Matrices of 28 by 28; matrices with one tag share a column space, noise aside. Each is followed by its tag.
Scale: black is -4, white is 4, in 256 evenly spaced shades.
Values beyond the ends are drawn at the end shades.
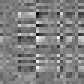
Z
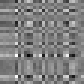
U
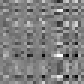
U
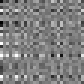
U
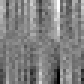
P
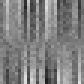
P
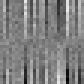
P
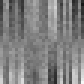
P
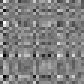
U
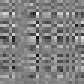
Z
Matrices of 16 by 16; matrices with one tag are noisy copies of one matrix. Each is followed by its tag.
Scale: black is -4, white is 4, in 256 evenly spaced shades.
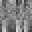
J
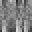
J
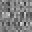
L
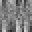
J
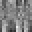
J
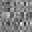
L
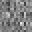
L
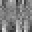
J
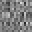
L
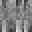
J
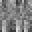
J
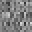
L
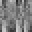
J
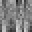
J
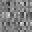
L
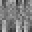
J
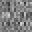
L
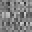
L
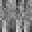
J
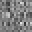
L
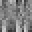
J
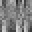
J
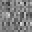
L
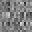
L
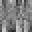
J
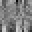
J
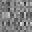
L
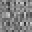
L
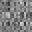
L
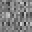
L
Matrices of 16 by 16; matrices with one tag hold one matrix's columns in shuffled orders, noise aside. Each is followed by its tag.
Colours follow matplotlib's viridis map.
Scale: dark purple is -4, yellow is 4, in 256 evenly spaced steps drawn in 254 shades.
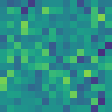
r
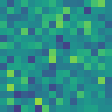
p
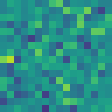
p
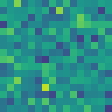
p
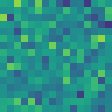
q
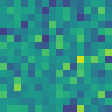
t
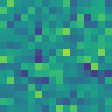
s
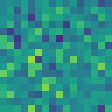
t
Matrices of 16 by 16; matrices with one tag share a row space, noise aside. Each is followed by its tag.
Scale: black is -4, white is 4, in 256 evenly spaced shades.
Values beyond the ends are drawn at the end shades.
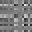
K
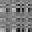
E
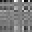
K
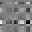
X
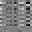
X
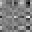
X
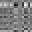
K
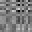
E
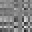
K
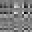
K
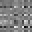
K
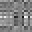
K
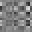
X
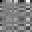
X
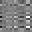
X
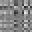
K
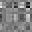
X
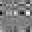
X
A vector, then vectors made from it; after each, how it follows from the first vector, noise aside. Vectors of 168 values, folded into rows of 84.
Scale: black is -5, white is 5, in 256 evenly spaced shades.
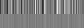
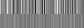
sign-scrambled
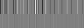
partly zeroed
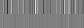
partly zeroed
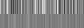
sign-scrambled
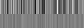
sign-scrambled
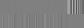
partly zeroed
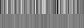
sign-scrambled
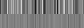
sign-scrambled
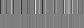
partly zeroed
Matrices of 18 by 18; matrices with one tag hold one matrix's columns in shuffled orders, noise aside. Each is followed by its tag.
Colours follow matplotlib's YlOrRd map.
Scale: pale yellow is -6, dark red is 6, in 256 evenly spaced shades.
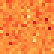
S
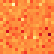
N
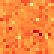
N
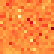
S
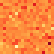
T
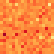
N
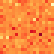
N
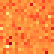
T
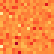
T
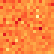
S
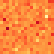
S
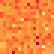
T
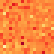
T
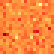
N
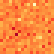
N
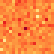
S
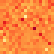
S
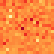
S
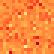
T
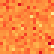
T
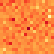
S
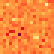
N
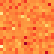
T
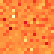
S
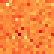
N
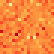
N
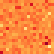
T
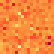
T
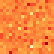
T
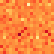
N
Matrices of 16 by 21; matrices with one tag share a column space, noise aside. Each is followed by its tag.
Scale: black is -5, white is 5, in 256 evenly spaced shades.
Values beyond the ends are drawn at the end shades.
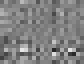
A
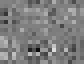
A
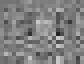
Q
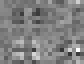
A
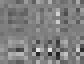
A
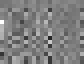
Q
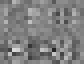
A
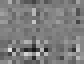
A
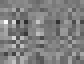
Q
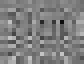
Q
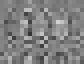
Q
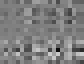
A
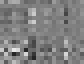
A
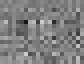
Q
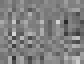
Q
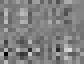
A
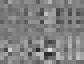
A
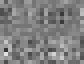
A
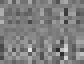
A
